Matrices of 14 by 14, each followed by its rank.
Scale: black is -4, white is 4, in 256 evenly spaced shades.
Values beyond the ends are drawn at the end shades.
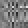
two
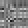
two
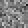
full rank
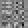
two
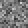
full rank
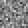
full rank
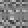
two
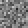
full rank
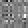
two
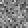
full rank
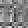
two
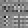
two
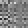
two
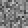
full rank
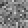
full rank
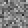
full rank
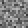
full rank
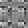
two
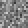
full rank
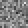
full rank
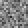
full rank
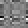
two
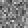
full rank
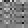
two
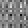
two
